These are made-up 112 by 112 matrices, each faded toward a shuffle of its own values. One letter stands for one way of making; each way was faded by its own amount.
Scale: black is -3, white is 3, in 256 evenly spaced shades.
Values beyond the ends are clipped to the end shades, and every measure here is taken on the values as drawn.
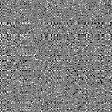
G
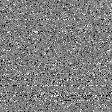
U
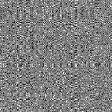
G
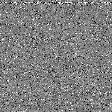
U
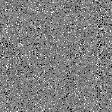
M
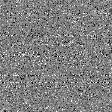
U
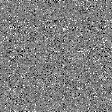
M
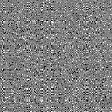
G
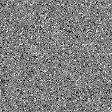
U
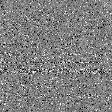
U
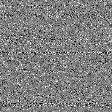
U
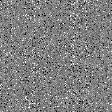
M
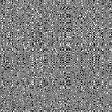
G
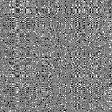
G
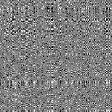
G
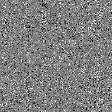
M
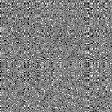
G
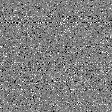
U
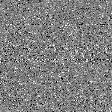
U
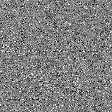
U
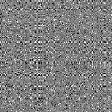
G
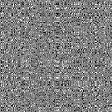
G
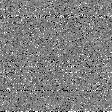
U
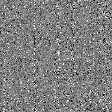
M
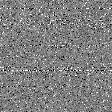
U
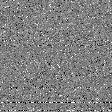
U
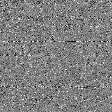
U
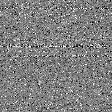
U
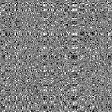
G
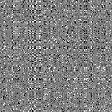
G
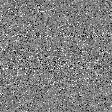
U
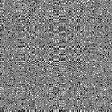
G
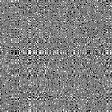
G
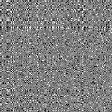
G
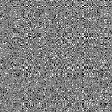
G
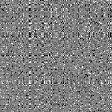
G
